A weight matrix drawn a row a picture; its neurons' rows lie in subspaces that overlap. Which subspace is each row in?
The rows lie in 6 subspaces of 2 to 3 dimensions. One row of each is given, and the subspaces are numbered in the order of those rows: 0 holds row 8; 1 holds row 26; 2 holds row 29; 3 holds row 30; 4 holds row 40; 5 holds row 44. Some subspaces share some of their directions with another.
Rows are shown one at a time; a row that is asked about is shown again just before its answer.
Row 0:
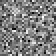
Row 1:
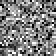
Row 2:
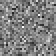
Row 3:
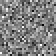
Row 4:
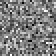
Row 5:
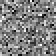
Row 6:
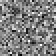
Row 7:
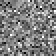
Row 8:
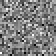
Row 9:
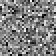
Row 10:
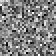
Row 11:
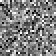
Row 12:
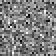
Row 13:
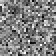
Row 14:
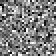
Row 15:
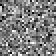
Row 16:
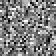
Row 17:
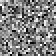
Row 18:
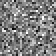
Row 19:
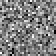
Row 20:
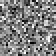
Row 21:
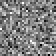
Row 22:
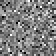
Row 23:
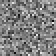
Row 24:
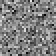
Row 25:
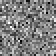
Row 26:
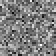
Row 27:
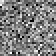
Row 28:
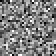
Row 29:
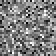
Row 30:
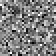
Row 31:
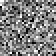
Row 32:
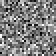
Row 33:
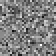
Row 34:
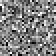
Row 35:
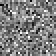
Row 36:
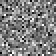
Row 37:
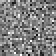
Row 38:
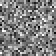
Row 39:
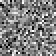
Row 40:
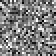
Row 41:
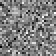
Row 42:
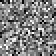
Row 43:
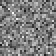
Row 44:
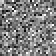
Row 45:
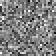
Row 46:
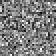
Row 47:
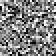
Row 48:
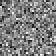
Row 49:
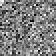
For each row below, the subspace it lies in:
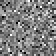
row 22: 2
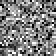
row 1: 1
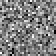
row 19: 0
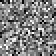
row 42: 4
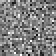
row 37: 1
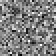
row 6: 3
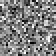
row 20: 0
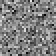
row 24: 5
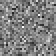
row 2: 0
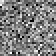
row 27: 5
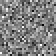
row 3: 0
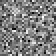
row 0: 3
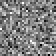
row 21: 4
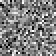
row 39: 4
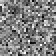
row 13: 0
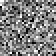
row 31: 5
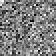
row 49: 5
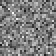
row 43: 1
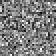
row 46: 2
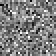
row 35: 4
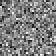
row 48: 1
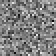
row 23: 1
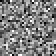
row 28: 4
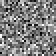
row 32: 0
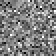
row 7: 2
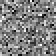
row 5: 5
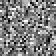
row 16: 0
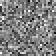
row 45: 3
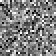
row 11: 4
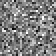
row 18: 3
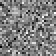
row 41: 4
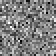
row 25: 2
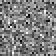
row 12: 2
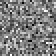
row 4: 4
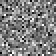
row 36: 0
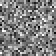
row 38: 3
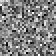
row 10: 1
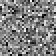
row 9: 5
